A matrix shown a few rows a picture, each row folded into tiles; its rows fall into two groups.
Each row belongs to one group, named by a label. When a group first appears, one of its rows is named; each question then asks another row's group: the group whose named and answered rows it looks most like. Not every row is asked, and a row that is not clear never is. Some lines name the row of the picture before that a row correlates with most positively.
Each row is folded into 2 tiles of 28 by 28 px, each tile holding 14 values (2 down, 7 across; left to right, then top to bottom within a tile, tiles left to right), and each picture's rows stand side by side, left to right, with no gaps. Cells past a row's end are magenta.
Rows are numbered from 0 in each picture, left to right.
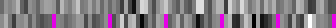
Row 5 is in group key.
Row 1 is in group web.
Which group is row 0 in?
web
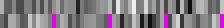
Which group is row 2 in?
web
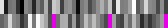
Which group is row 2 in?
web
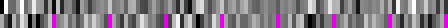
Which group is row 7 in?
web
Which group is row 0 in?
web
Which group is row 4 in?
key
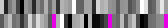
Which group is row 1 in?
web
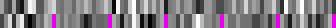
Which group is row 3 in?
key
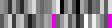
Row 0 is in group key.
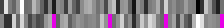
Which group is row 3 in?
key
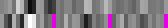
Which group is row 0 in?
key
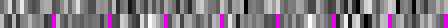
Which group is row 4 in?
web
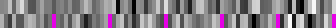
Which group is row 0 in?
key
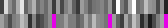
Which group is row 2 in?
web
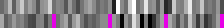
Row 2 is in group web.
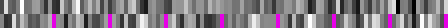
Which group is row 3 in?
web
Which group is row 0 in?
web
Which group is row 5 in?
key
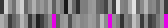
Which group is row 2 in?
web
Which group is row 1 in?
key
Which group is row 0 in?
web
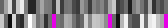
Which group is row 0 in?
key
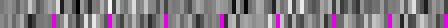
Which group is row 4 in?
key
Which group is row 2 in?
web
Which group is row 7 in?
key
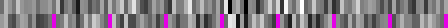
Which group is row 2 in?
key
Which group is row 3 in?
web
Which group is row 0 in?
web
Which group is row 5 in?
web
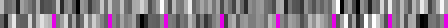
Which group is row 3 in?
web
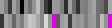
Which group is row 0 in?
key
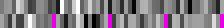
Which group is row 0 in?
key
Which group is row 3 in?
key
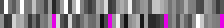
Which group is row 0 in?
web
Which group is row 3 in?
key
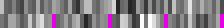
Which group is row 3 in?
web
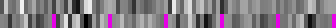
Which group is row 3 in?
web
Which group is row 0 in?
web
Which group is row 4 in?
web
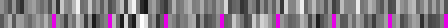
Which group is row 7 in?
web
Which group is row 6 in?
web
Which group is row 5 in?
web
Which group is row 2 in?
key
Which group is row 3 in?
web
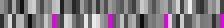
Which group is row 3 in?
key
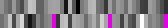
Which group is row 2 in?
key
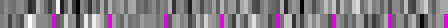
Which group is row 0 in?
key
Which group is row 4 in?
key
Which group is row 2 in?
key
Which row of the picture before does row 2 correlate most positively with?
2
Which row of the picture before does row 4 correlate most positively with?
2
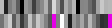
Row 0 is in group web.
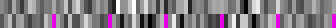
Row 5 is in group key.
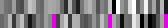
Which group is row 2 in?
web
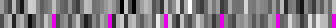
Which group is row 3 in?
key
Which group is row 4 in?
web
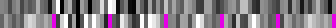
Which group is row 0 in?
key
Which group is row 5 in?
key
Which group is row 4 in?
key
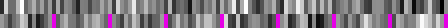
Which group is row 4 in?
key
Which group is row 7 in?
key
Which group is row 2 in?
web
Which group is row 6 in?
key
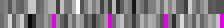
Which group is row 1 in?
web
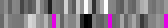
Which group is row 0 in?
key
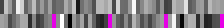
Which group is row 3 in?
web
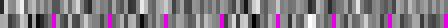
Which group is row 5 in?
key
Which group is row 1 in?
key
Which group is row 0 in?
web
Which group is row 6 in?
key
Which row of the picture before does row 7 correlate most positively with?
0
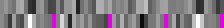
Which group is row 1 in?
web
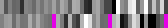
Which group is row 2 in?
web
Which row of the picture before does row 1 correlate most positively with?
0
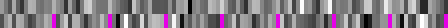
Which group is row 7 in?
key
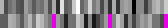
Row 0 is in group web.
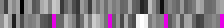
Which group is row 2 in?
key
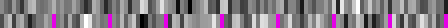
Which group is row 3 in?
key
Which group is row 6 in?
web
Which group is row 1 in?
key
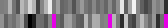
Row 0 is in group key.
